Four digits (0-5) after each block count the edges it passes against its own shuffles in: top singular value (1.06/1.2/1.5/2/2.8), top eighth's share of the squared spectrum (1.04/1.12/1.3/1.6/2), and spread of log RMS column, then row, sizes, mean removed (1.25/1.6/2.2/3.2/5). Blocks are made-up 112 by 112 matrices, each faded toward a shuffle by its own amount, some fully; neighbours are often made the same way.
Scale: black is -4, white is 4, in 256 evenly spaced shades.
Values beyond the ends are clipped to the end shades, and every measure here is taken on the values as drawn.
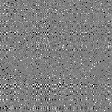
5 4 3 3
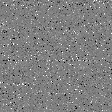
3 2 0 1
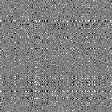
5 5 3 4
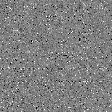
3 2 1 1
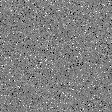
0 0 0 0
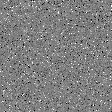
0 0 0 0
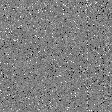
1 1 1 0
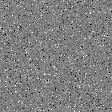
0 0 0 0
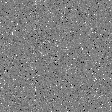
1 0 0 0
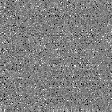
4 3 2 2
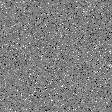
0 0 0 0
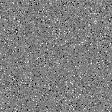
3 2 0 1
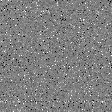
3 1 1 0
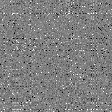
4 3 1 2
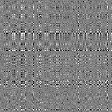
5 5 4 4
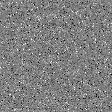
3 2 0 0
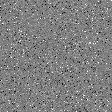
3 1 0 0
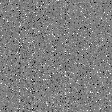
2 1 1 0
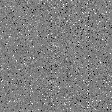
2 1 2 0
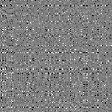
5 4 3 3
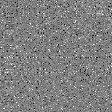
4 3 1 2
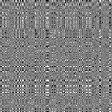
5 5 4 4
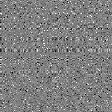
5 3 2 2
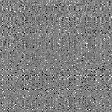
5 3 2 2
